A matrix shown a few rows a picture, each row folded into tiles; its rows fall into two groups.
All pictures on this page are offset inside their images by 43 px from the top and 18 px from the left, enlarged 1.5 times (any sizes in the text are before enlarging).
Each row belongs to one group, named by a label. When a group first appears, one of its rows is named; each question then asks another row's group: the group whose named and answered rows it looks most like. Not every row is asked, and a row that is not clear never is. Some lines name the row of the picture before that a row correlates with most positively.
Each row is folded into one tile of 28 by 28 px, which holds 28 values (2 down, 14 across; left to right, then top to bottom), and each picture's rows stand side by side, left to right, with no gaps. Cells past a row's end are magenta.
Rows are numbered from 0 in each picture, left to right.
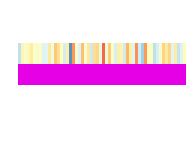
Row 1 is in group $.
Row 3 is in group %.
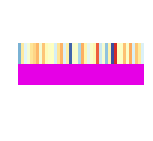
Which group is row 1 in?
$
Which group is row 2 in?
$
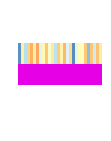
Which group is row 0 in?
$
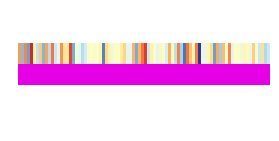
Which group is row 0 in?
$
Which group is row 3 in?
%
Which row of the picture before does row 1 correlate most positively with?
1
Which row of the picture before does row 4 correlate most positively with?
1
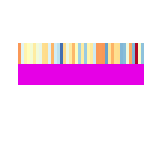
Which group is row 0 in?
%
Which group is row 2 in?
%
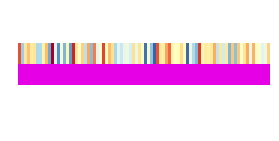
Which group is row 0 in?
%
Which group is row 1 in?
$
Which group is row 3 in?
$
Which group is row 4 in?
$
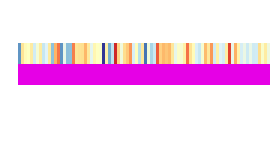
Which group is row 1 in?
$
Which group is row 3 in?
$
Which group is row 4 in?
%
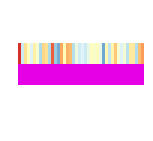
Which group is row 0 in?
%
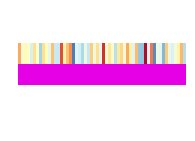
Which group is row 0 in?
%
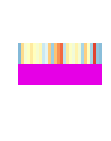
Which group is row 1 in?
%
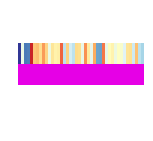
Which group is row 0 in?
$
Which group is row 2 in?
%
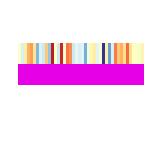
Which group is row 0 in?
%
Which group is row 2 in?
$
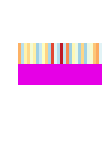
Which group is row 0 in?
%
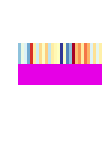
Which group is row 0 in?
$
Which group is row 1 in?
$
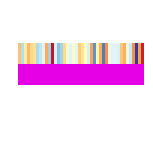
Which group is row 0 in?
%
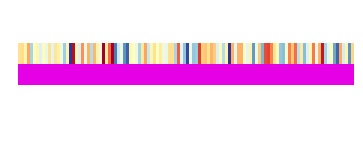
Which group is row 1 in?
$
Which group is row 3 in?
%
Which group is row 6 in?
%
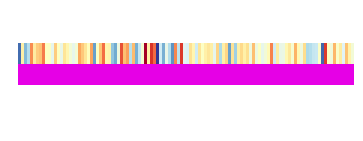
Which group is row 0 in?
$
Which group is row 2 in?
%
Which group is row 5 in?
$
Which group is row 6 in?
%
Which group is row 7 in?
$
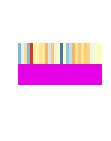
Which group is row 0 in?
$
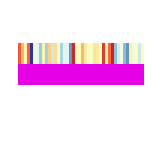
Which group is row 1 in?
$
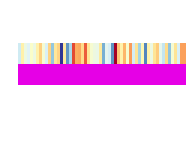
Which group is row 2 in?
$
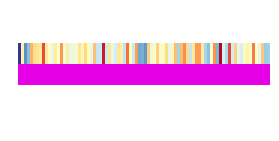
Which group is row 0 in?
$
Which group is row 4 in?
%
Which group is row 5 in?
%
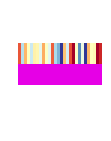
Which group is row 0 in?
%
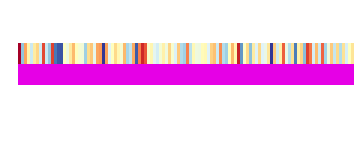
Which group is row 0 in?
%
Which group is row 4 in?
%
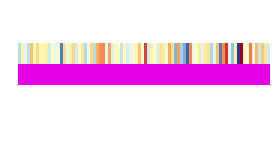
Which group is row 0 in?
$
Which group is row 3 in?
%
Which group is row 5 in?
$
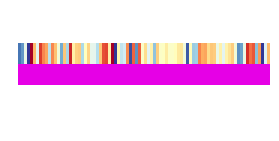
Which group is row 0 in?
$
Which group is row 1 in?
$
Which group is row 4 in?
$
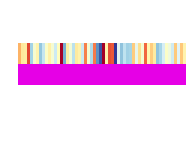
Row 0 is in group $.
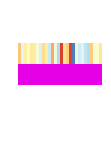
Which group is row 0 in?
%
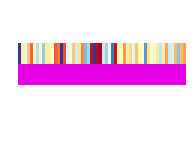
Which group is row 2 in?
$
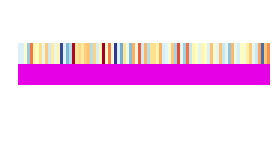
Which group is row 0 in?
$
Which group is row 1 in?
$
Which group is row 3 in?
%
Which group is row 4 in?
%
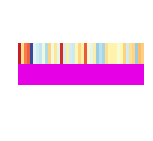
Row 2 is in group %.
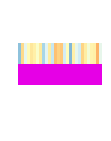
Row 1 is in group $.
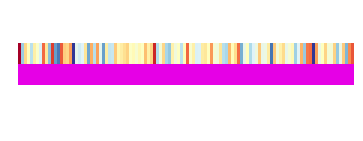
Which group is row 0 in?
%
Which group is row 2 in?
$
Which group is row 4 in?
%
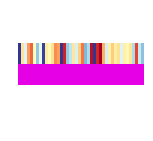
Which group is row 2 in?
%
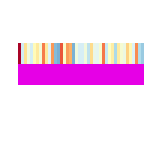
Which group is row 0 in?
%
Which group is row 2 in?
%
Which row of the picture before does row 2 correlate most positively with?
2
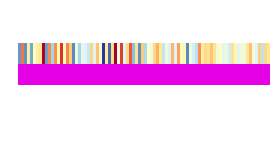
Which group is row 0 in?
$
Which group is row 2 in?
$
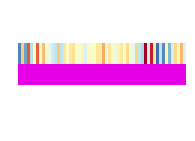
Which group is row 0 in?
$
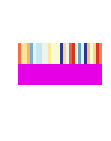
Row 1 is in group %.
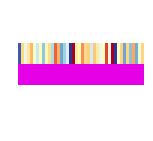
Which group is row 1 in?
$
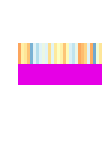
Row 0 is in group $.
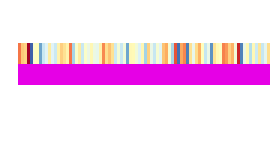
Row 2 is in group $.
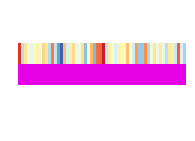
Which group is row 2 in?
%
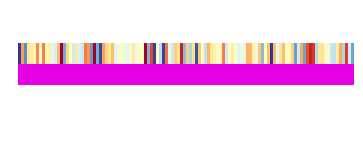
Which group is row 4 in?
$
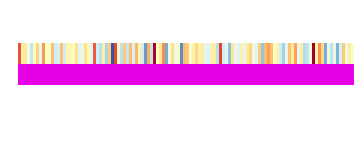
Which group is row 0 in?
%
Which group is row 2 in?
$
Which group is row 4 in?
%
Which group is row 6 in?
%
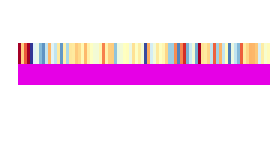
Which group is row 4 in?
$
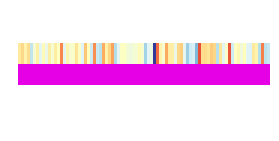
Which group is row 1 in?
%
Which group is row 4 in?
$
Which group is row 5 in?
%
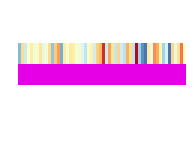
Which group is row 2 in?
%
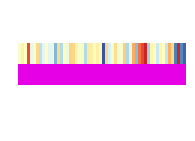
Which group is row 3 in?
%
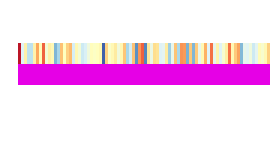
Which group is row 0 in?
%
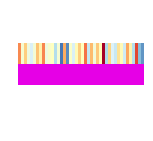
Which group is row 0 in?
%
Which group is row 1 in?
$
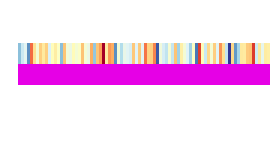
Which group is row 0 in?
$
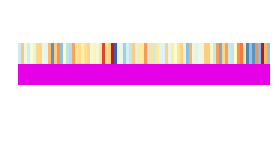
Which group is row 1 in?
$
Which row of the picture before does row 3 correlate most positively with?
4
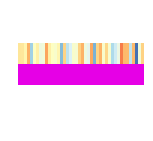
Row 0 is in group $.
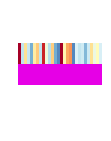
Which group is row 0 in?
%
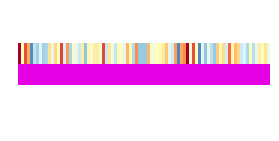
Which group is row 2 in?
%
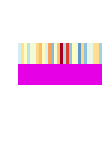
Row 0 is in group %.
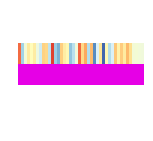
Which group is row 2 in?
$
